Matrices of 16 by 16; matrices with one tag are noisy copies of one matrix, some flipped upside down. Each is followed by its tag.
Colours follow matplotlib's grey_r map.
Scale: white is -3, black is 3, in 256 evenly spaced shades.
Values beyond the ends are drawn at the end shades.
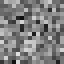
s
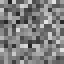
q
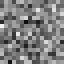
q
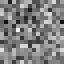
q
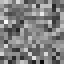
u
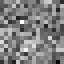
s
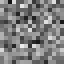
q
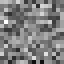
u
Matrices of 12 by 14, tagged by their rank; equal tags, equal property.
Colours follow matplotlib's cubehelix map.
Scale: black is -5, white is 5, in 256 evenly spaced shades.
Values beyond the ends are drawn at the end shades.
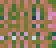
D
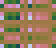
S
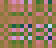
S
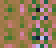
D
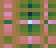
S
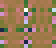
D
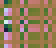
S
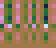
S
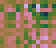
D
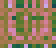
D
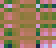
S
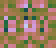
D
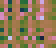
D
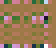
S
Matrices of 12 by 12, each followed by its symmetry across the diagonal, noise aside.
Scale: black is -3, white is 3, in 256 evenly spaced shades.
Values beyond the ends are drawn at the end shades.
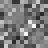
symmetric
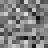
neither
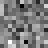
neither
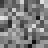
neither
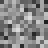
symmetric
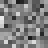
antisymmetric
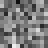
neither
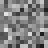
neither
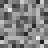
symmetric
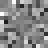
symmetric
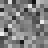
antisymmetric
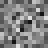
symmetric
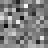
antisymmetric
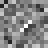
symmetric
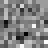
neither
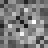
symmetric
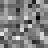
antisymmetric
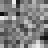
antisymmetric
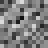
symmetric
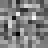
antisymmetric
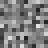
antisymmetric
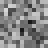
symmetric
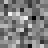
neither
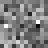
neither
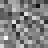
antisymmetric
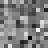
antisymmetric
